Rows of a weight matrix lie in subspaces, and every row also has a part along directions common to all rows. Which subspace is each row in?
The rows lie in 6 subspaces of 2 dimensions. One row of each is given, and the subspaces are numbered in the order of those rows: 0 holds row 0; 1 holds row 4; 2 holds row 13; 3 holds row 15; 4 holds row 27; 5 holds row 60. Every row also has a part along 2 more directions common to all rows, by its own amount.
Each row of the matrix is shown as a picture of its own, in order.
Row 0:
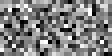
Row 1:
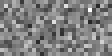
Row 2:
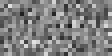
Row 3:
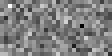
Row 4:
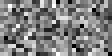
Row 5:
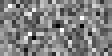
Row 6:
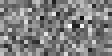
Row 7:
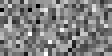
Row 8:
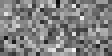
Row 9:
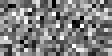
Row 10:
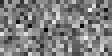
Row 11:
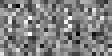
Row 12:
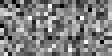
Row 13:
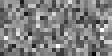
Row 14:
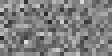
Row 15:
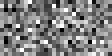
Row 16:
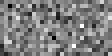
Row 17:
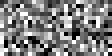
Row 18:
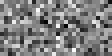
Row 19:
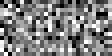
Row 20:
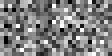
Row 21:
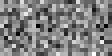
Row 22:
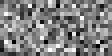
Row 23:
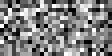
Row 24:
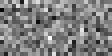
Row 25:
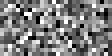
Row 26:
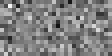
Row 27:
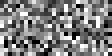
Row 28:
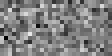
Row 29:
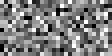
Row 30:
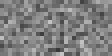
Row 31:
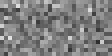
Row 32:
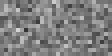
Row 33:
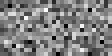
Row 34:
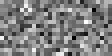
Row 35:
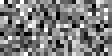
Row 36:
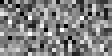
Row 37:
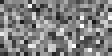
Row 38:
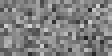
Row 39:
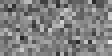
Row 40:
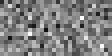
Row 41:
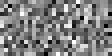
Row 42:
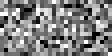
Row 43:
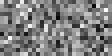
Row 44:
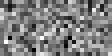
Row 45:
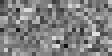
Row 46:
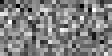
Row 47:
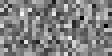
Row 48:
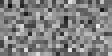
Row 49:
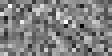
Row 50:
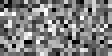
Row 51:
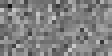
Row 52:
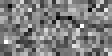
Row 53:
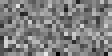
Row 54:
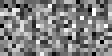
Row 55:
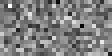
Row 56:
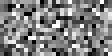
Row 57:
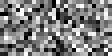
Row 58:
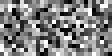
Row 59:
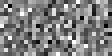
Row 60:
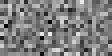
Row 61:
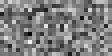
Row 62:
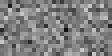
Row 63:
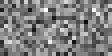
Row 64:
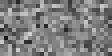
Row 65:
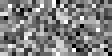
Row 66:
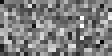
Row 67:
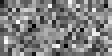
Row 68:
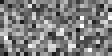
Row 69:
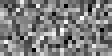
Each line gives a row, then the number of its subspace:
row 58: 0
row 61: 5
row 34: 5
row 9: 4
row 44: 2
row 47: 4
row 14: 5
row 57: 1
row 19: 0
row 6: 4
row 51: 0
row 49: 1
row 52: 2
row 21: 2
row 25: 3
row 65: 1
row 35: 2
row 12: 0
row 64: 5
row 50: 5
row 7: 0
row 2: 4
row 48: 2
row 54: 0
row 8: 1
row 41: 4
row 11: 4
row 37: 1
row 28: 5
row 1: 2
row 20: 3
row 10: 2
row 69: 2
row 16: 1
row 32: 3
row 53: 4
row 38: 2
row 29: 0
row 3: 1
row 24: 0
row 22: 1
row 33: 5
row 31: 0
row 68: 1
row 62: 5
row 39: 3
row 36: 2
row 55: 3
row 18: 1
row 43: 2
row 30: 5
